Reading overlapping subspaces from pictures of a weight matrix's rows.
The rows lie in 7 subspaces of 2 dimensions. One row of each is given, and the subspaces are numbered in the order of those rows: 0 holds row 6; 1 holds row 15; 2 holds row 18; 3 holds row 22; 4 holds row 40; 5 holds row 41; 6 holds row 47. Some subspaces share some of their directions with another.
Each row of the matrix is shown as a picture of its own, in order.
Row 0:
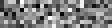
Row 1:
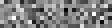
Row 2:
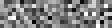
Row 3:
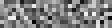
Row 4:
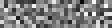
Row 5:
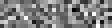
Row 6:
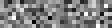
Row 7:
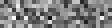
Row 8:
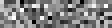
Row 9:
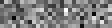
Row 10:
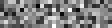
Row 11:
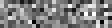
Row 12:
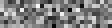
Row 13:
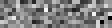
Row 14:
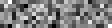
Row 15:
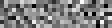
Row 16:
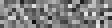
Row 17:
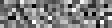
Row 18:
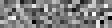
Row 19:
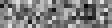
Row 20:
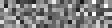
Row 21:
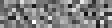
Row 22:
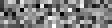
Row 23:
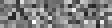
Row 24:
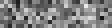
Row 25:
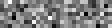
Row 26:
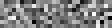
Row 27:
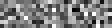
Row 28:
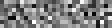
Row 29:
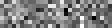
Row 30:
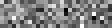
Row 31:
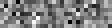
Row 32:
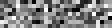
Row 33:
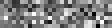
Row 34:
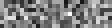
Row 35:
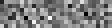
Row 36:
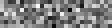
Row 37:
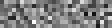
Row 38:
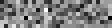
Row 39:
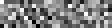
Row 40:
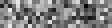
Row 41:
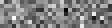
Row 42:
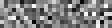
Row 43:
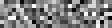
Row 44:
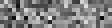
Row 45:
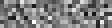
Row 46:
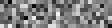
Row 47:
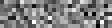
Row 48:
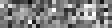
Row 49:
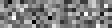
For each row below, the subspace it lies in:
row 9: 5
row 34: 6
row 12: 3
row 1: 5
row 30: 5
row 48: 4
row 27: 3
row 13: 2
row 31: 1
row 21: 5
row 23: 1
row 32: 2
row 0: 3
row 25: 0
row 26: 2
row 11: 4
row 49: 0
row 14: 0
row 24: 4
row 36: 3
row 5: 3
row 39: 2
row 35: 2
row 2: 0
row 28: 6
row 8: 3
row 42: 1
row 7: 4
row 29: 5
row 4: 1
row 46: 0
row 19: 4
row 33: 6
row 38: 2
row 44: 4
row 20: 1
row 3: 6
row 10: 3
